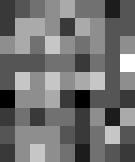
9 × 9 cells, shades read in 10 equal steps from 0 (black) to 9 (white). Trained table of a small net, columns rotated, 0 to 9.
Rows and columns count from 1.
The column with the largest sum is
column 4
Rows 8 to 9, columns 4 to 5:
5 3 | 5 4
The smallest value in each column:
0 3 2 4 2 0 3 1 2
